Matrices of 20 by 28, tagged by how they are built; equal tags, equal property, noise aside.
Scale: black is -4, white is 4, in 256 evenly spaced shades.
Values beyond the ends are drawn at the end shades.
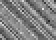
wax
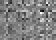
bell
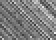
wax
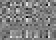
bell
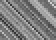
wax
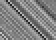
wax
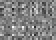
bell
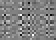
bell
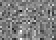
bell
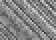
wax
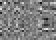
bell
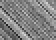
wax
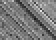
wax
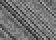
wax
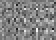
bell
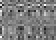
bell
